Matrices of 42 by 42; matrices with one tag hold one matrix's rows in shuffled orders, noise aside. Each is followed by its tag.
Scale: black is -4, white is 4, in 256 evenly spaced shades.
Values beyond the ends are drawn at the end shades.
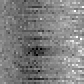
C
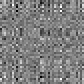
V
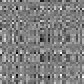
V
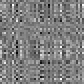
V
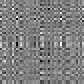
V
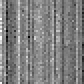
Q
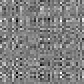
V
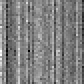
Q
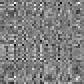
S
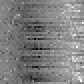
C
